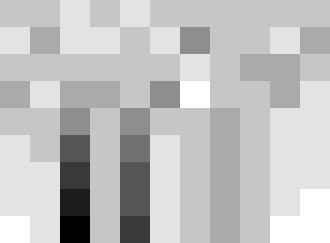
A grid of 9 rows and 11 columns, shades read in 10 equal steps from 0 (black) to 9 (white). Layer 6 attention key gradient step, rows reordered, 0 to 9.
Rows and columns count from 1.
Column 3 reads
8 8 7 6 5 3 2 1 0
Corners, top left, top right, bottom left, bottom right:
7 7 9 9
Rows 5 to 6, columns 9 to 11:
7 8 8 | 7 8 8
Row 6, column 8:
6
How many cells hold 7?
42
